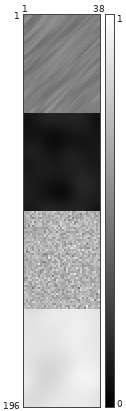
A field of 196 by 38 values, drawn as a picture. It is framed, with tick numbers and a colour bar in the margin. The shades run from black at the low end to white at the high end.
It is made of 4 by 1 panels. Panel 1,1: middling, slanting up to the right, faint in contrast. Panel 2,1: very low, smooth, faint in contrast. Panel 3,1: high, fine-grained. Panel 4,1: very high, smooth, faint in contrast.
